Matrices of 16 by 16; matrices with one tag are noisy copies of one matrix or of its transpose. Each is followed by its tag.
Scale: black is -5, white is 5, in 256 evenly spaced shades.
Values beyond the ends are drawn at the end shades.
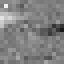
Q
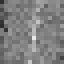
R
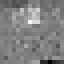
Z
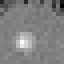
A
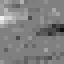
Q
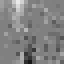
Q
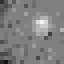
A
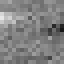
Q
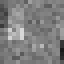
Z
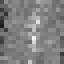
R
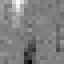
Q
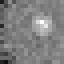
A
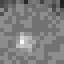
A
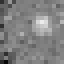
A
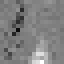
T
